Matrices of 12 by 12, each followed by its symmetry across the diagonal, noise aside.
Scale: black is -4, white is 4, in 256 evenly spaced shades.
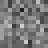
neither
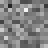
neither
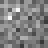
symmetric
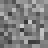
antisymmetric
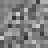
antisymmetric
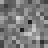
symmetric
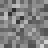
symmetric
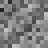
symmetric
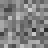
neither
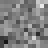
antisymmetric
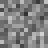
neither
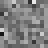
antisymmetric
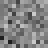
neither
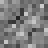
symmetric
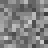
neither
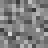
antisymmetric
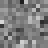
antisymmetric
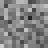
neither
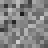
symmetric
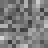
symmetric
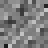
symmetric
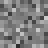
antisymmetric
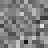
antisymmetric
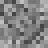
symmetric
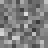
neither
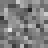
antisymmetric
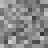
neither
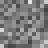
symmetric
